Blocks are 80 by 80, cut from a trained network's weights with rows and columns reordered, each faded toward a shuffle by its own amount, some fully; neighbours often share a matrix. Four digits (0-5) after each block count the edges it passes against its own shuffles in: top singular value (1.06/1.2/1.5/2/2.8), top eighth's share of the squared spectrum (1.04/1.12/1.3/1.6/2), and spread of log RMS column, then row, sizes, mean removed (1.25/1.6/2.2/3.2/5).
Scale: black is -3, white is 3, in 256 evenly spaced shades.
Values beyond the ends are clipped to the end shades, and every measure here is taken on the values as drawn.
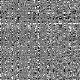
3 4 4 1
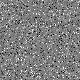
0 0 0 0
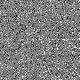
1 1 1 0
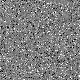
0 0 0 0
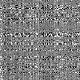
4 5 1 4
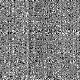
3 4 1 3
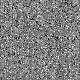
2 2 0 1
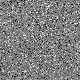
0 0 0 0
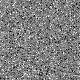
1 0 0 0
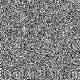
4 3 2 1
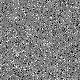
0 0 0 0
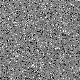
0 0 0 0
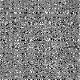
3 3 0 3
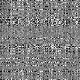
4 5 1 4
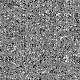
2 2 0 2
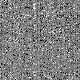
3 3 1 2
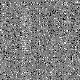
3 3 0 2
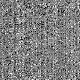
3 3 0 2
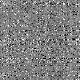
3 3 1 3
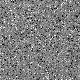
1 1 0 0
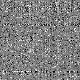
3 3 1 3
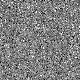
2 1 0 0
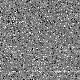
1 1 0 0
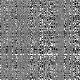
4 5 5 1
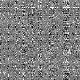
3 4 3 1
